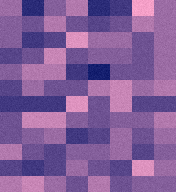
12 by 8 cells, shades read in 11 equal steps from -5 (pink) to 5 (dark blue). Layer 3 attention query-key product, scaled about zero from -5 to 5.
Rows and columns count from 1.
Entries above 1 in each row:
3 1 2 1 2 1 5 0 2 2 4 0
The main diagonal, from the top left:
-1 1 2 1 5 -3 2 -2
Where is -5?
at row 1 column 7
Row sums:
2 0 -1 1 5 -5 7 -6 4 2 4 -6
